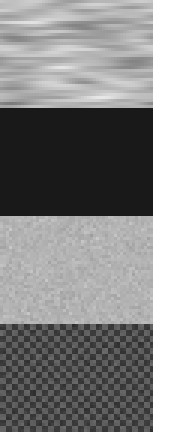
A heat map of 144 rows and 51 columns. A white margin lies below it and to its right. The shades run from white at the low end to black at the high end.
The table splits into 4 rows of 1 panel. Panel 1,1: low, streaked across. Panel 2,1: very high, flat. Panel 3,1: low, fine-grained, faint in contrast. Panel 4,1: high, checkered.
